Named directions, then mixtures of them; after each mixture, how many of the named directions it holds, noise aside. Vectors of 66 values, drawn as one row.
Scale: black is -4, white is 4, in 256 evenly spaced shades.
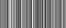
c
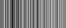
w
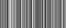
one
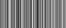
two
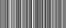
one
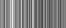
two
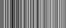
one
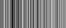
one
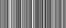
one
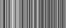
one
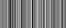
one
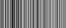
one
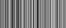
two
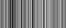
two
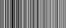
one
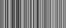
two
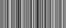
two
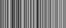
two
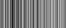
one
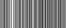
two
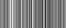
two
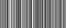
one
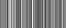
one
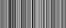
one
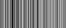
one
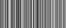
two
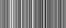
two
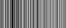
one
